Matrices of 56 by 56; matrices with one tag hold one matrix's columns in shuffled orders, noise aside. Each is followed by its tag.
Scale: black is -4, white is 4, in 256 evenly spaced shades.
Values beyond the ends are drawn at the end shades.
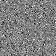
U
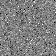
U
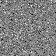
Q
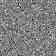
Q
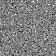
Q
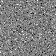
Q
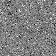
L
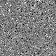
L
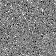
L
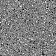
U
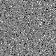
U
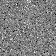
Q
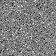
Q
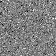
L
